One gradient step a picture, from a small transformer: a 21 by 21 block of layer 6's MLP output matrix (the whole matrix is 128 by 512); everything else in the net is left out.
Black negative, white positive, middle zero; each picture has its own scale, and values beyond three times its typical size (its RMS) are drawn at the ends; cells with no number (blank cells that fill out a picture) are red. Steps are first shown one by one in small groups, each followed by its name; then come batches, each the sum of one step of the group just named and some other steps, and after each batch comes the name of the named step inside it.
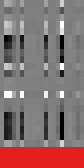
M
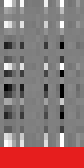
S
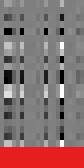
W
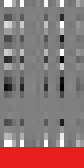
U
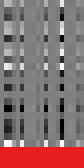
M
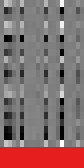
M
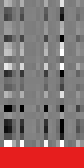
W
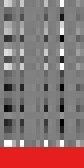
U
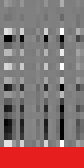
M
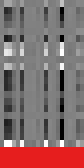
W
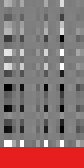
S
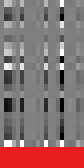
W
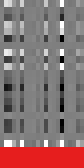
U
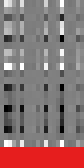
S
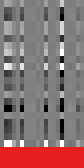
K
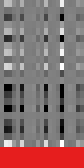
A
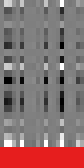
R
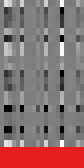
A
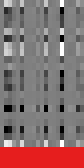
A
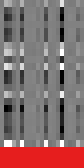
K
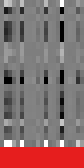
R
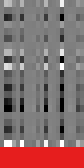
A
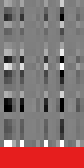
K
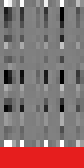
R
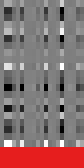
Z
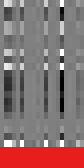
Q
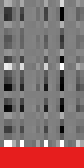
Z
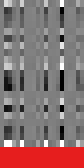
Z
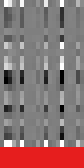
Q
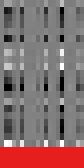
Z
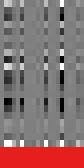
Q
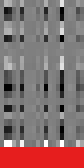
Z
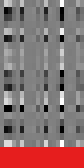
Z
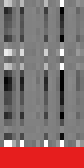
Q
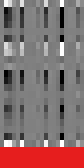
Q
